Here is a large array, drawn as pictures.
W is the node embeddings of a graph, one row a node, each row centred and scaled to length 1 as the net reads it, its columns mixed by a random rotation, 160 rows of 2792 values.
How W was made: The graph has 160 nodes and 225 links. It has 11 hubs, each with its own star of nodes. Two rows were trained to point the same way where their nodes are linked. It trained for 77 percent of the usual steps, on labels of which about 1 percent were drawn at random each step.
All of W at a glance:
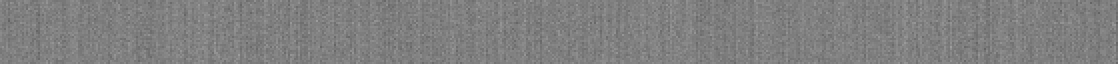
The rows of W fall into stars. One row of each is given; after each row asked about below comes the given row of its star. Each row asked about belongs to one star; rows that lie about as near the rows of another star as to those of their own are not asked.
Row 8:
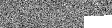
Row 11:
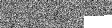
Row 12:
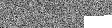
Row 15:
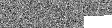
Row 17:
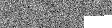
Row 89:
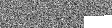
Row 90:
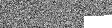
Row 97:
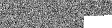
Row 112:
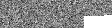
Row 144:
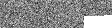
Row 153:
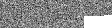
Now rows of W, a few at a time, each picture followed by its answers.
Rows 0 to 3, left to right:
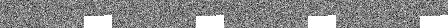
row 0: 90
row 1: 153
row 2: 15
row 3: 11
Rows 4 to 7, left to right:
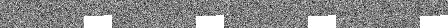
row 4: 12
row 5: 153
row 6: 153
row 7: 97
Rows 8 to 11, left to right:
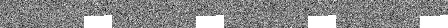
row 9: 15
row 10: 8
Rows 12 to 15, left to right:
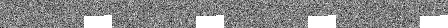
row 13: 15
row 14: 15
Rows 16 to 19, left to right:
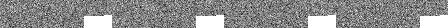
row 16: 144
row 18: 12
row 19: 144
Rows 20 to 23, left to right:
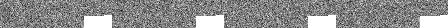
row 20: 15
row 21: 12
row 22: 12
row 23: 15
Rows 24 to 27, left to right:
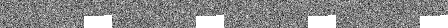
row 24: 90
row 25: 89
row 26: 17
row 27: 153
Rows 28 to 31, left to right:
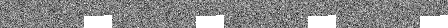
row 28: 12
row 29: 11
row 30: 89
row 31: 90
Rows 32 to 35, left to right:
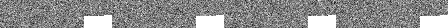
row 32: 144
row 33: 153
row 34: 8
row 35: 90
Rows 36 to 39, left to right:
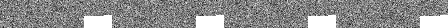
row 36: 12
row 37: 12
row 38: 17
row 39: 11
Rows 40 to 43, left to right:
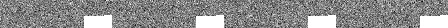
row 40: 97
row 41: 15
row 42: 8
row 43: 144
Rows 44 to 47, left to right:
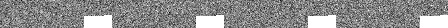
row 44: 112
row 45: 144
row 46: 153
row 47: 11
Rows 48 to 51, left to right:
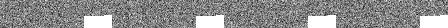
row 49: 15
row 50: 15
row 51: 8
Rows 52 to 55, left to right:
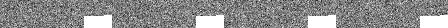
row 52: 90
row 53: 15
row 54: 11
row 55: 17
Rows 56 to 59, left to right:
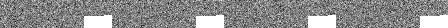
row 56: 89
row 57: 11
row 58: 12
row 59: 12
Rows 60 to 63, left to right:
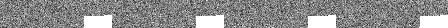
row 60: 12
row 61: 8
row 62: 153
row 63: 112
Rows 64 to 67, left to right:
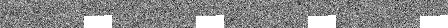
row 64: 97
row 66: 89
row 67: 17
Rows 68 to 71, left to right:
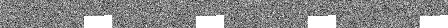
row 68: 97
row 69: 144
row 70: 89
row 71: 97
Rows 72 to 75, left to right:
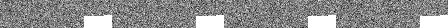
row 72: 12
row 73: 97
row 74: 8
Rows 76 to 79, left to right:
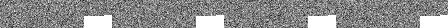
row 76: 144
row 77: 12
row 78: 11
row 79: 89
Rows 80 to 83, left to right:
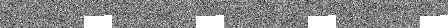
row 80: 11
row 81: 11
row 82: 144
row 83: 15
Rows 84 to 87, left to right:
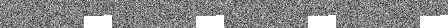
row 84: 144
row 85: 89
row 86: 112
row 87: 17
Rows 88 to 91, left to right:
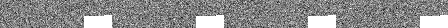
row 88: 90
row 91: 97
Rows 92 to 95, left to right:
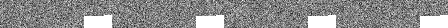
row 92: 90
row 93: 8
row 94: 112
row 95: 90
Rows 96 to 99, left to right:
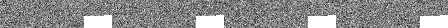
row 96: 97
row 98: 15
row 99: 144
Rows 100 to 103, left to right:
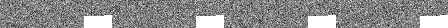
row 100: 17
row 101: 90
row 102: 12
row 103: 153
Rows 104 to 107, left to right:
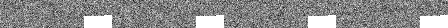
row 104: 17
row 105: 112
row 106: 11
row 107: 97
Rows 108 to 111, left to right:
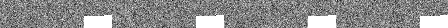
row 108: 89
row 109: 112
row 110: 89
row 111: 11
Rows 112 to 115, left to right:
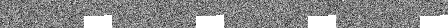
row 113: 153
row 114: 144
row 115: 11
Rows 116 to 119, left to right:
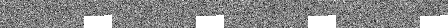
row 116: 153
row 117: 90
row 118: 97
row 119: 97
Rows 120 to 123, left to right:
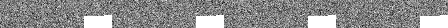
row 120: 8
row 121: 8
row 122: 97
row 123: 11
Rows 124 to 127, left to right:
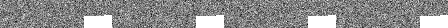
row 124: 97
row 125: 112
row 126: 153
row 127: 112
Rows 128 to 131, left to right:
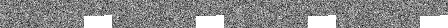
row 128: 8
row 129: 89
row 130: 112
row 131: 112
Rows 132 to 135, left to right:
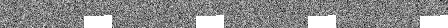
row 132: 17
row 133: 12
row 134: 12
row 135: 8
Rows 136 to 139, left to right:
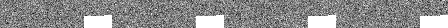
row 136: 17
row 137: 97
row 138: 15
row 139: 17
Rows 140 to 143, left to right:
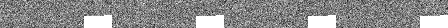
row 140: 8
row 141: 17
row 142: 144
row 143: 12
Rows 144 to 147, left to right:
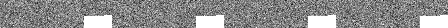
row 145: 112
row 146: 17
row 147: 11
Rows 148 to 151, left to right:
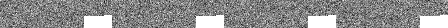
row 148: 144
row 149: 15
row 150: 97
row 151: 11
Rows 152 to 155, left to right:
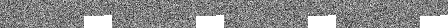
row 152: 17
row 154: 153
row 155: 97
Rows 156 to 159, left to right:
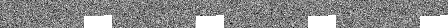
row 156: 12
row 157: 15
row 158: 17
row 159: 153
